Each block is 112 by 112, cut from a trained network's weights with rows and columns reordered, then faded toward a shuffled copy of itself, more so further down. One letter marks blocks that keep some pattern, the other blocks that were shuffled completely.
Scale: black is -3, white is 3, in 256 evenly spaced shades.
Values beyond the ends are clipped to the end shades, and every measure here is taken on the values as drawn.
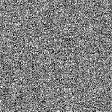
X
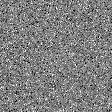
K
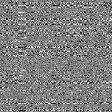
X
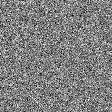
K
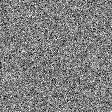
K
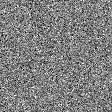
K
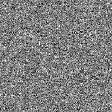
X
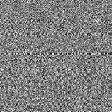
X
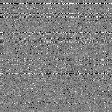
X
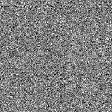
X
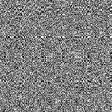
X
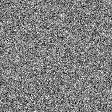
K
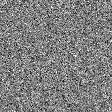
K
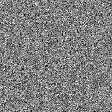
X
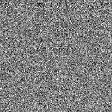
X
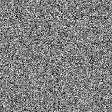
X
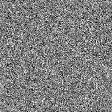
X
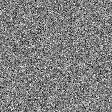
K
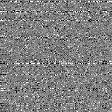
X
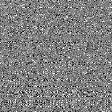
X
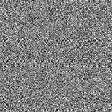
X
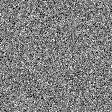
K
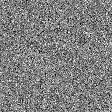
K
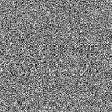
X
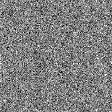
X
